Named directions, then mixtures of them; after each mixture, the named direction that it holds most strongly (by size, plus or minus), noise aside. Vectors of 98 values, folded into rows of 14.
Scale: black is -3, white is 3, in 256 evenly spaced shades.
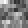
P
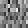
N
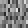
N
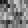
P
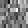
N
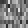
N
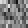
N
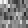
P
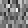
N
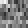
P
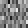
N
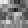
P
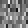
N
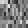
N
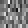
N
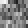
P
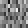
N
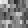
P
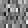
N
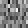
N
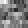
P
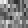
P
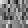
N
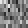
N
